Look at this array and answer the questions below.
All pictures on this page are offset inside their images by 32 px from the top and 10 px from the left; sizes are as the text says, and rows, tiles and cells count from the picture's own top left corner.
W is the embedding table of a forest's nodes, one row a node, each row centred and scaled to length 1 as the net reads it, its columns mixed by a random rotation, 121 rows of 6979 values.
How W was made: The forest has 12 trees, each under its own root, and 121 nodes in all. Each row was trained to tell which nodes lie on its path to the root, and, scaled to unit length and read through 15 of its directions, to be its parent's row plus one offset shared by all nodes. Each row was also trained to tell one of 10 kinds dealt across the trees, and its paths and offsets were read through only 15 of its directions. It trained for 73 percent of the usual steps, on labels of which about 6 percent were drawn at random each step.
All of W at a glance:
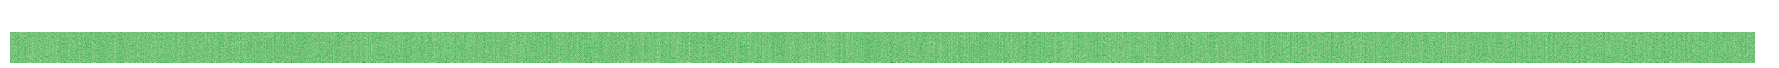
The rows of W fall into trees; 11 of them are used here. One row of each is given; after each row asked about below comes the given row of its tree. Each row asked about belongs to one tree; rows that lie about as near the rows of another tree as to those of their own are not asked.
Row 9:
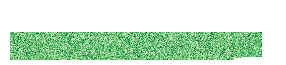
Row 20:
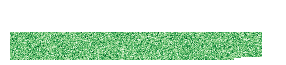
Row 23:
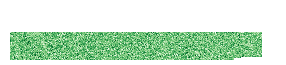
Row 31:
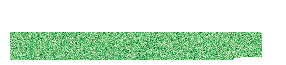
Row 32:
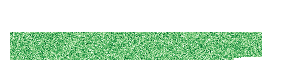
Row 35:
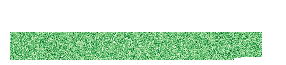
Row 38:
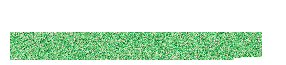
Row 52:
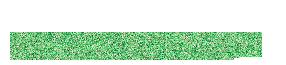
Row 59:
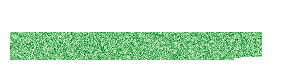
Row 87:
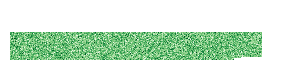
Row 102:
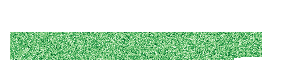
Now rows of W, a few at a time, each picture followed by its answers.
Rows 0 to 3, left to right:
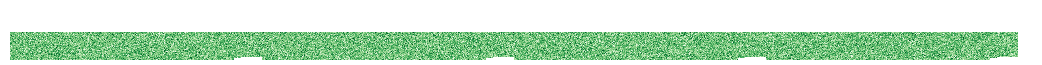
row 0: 102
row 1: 87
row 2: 87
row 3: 59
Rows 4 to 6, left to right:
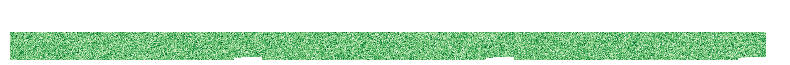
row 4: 35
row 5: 9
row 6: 31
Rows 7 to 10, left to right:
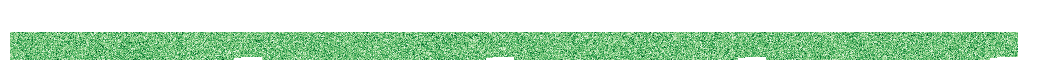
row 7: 31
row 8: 20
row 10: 59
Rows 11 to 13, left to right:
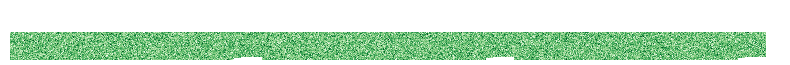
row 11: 9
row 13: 32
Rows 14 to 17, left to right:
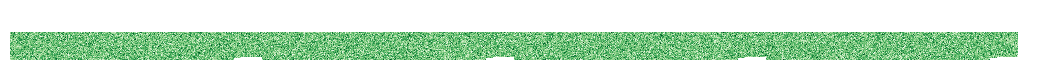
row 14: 102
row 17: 87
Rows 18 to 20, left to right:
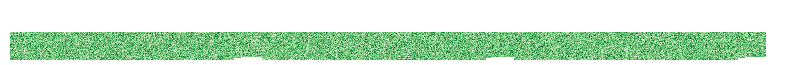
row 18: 59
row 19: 52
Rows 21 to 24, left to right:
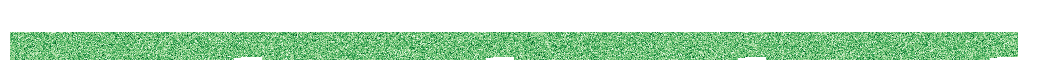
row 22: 32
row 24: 59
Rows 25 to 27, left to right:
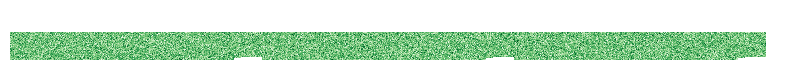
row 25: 102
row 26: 9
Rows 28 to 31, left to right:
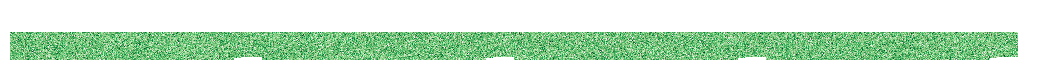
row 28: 102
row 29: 87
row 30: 9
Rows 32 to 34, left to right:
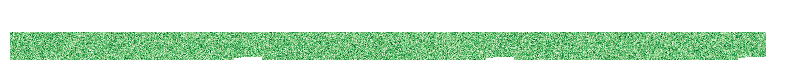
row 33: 31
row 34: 32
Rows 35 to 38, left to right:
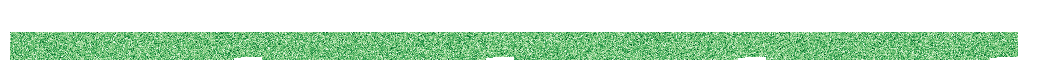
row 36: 59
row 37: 87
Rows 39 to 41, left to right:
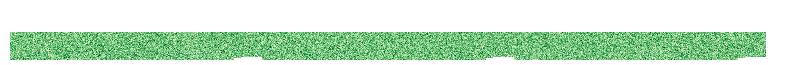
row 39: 59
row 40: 87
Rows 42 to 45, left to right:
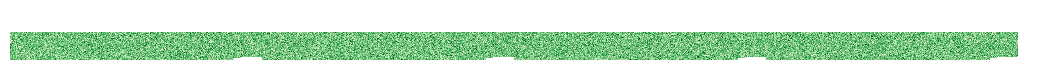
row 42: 59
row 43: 9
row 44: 102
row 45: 32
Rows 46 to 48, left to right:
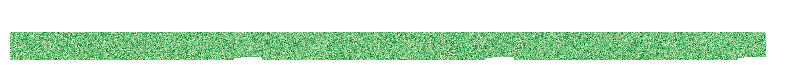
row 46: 23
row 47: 9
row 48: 31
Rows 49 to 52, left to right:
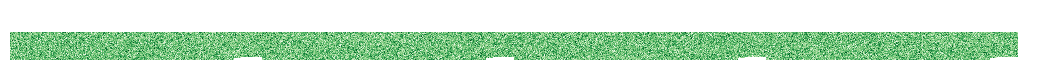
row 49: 31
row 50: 102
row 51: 87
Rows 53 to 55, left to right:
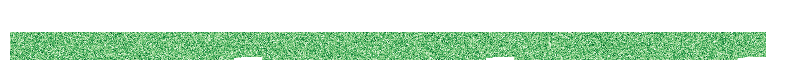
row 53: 32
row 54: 20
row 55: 59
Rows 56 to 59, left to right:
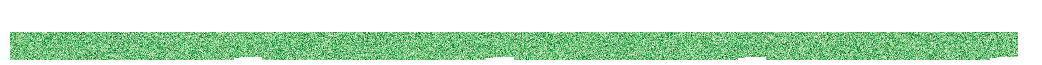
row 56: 32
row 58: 32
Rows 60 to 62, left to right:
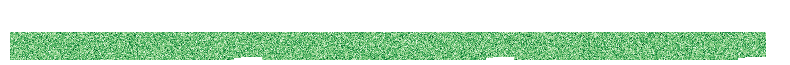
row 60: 9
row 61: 102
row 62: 23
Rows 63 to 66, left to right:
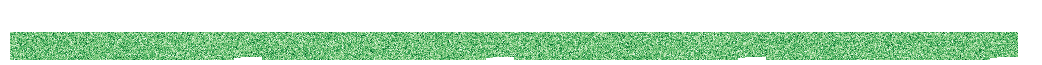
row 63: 31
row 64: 35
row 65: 31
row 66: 9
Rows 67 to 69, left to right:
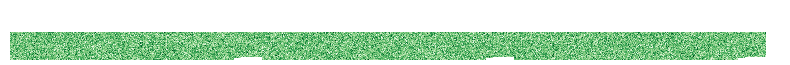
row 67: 52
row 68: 32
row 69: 87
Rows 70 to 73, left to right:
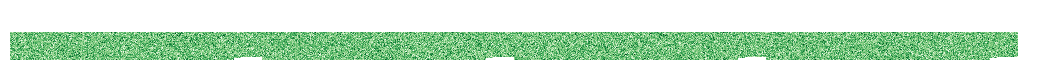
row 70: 20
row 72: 59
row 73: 31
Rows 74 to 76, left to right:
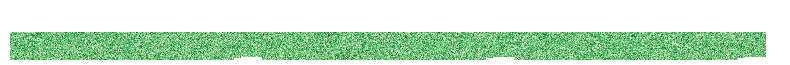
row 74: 32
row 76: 32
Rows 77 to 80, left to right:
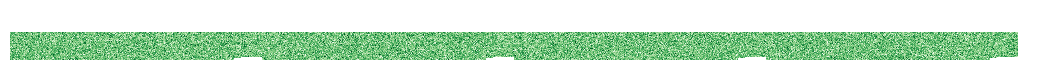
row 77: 102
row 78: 59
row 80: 31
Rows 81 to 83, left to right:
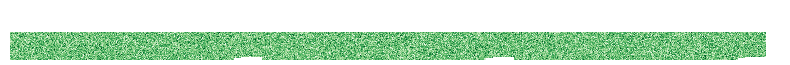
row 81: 59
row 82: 9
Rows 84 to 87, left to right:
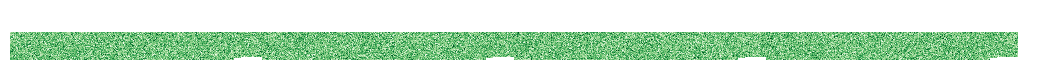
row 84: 59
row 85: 32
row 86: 102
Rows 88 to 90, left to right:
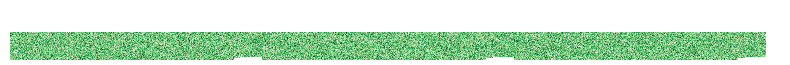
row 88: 31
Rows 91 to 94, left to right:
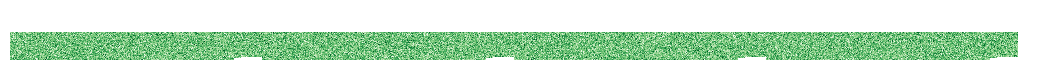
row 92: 38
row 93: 32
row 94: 87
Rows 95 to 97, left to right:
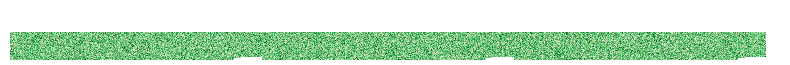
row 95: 31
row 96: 52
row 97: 102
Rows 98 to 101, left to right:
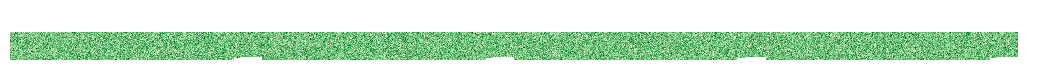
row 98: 9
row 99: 87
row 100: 9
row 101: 9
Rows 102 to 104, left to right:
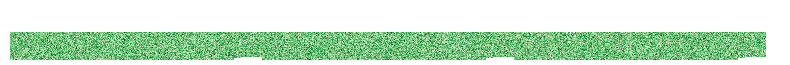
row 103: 102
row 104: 20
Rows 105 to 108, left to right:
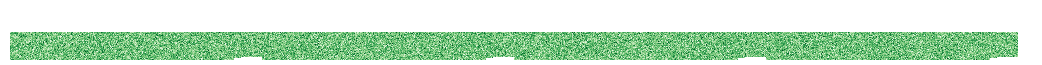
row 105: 59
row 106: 87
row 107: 35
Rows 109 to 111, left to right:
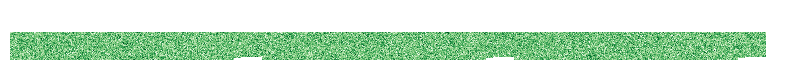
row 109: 31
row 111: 9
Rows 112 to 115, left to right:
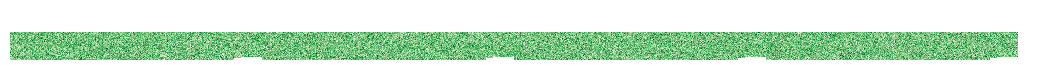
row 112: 31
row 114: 87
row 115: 35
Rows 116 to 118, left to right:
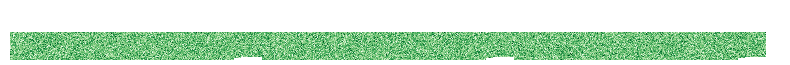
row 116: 32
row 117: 87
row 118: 35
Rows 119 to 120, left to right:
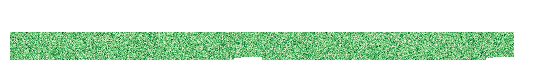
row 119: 102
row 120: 102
